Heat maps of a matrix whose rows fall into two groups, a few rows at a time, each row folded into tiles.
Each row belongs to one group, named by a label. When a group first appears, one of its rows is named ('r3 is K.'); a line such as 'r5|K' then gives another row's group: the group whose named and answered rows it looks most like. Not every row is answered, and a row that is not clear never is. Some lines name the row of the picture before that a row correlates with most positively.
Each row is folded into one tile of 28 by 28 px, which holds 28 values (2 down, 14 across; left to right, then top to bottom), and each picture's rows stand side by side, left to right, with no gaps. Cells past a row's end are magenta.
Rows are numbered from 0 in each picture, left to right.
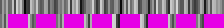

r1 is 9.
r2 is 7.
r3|9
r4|7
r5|7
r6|9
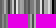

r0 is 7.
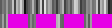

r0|7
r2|7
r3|7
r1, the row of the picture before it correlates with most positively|0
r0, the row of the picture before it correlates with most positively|1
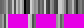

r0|7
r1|9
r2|9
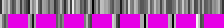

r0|9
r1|9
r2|7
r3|7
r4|7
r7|7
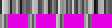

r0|9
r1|9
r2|9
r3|9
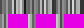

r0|7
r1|7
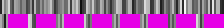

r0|9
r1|7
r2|7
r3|9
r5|9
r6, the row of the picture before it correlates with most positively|0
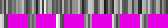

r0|7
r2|7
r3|9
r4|9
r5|9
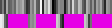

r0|7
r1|7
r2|7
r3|9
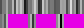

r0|7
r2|9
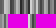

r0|9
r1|9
